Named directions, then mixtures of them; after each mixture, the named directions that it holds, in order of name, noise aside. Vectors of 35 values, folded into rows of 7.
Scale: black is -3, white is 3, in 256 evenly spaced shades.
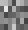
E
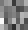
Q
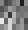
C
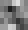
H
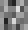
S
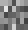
E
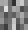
E, S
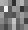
E, S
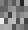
C, Q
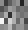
C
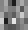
Q, S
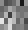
C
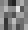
S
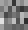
E, Q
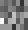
C, Q
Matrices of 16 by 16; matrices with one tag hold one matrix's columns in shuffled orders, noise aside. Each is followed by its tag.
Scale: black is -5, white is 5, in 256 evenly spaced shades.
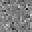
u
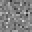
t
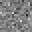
t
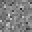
u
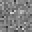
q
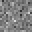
t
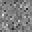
u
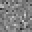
u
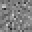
u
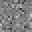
u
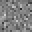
u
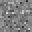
q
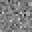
t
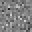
u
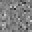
u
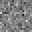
t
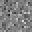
t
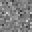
t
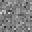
q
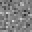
t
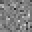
u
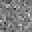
u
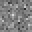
u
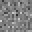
t
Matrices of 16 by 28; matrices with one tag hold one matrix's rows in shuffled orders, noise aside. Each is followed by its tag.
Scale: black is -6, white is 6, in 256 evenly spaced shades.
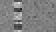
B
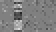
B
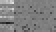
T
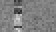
B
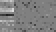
T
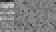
T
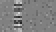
B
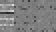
T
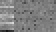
T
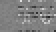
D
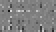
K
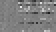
D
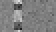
B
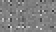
K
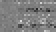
D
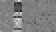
B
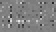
K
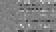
D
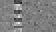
B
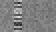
B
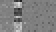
B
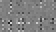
K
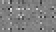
K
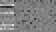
T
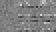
D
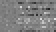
D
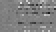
D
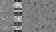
B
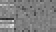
T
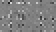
K
